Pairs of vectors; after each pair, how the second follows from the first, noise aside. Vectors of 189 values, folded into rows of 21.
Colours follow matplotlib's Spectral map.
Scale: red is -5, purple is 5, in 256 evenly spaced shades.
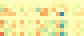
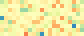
shuffled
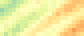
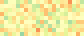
shuffled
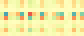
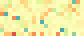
shuffled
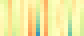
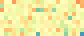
shuffled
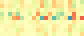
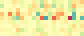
negated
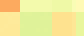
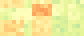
wrapped around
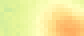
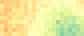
negated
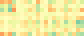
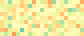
shuffled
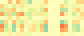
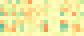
negated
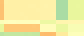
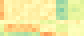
copied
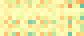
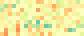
shuffled
